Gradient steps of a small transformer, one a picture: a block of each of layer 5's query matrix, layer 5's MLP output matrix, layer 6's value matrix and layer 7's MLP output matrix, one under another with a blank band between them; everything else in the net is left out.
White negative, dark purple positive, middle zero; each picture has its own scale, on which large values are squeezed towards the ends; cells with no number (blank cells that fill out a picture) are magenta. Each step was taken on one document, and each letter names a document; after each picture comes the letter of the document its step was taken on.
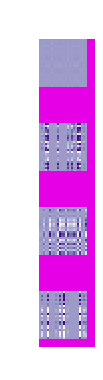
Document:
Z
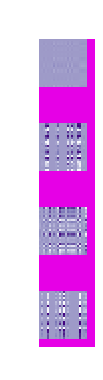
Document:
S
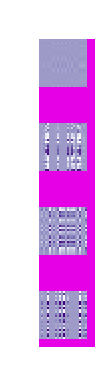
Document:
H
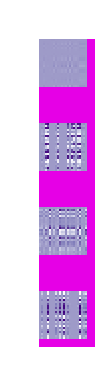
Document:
H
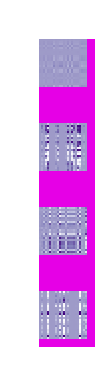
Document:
S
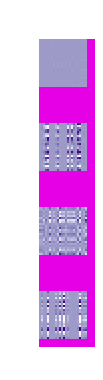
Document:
S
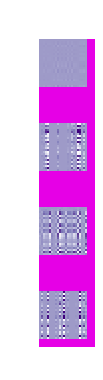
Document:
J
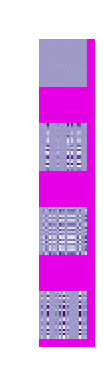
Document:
Z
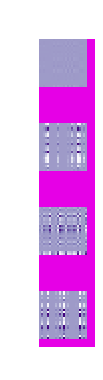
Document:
J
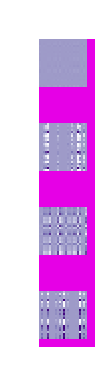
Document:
J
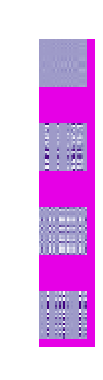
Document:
H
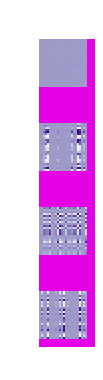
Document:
J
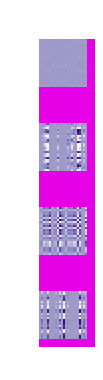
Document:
J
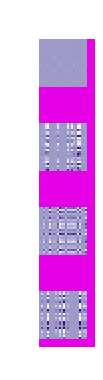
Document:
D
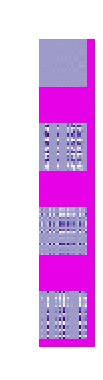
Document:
H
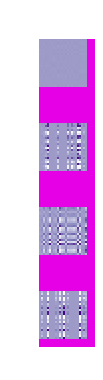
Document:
D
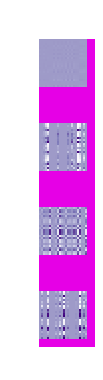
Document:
J
